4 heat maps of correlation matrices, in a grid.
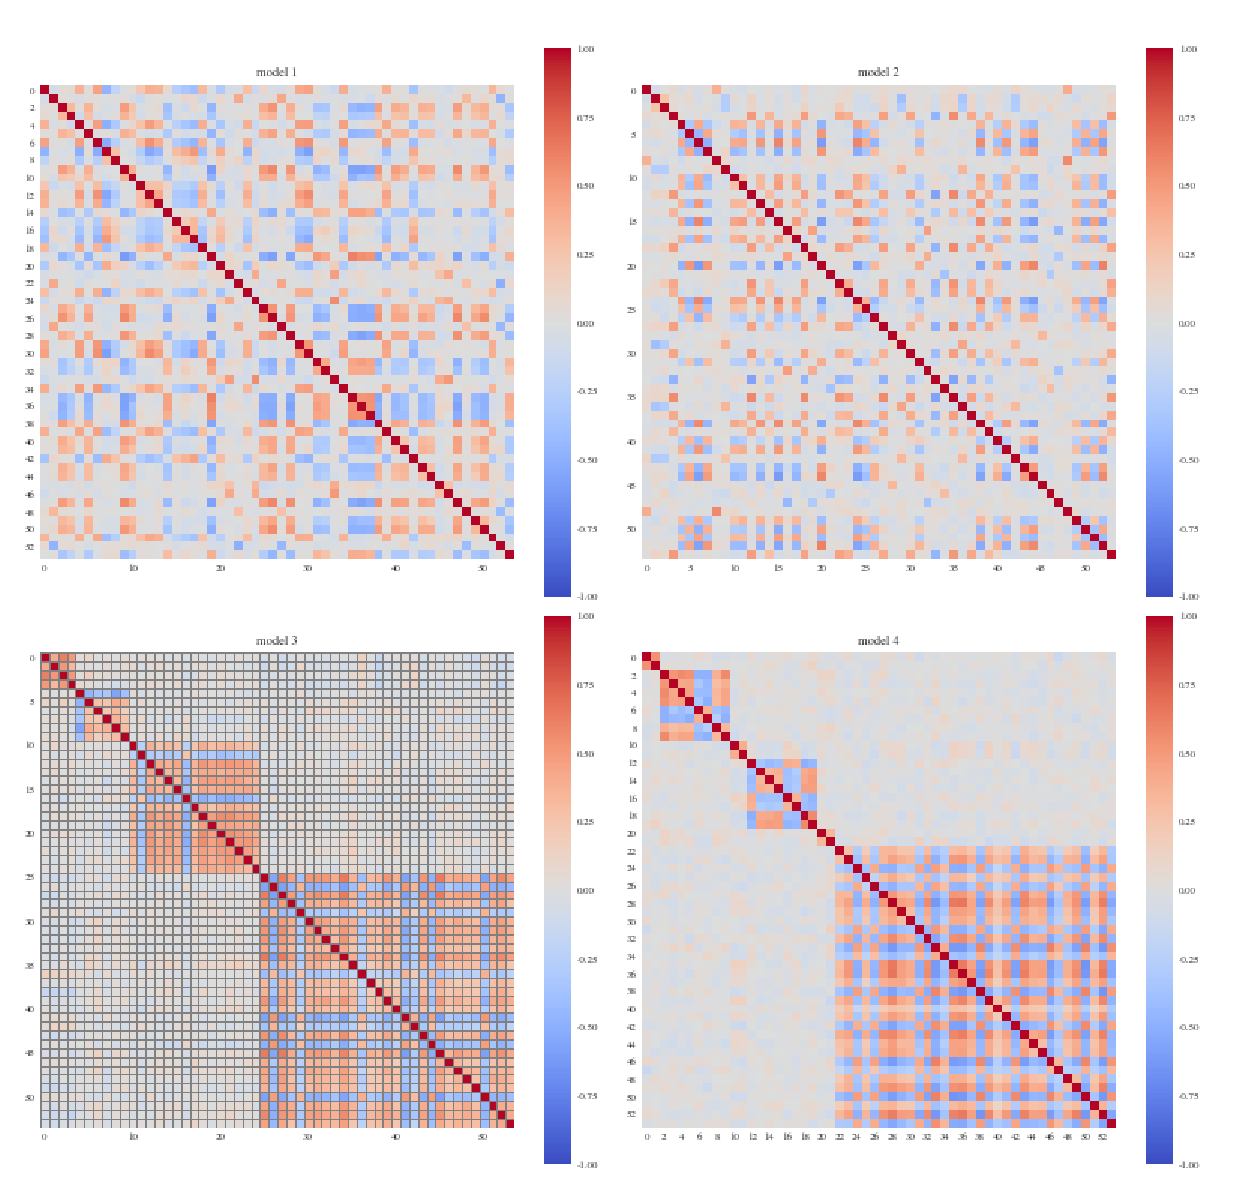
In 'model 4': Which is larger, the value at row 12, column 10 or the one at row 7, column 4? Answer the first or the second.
the first
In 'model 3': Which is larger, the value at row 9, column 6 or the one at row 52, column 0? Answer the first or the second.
the first
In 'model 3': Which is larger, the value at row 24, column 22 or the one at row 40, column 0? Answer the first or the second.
the first
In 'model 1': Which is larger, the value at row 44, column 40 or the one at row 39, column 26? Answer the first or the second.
the first
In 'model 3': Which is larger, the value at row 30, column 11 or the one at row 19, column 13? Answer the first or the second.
the second
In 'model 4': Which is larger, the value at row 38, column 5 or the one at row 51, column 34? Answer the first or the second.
the first
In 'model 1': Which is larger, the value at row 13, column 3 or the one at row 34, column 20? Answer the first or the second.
the first
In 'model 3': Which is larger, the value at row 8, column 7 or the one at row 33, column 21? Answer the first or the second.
the first
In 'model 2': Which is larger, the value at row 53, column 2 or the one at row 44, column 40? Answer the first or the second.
the second
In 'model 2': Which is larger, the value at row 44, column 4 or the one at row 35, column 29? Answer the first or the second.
the second
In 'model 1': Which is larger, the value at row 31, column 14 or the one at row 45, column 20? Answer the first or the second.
the first
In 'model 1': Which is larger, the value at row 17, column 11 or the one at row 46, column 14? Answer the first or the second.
the second
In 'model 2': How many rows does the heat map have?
54
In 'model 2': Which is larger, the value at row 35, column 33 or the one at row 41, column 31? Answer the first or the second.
the second
